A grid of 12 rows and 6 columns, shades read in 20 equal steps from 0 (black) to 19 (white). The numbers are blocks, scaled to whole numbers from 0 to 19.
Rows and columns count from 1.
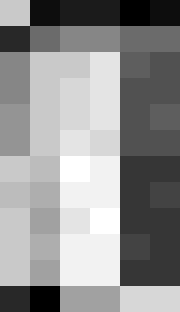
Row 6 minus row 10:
-4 2 -1 -2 1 2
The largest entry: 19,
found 2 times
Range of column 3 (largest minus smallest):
17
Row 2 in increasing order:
3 8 8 8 10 10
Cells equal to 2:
2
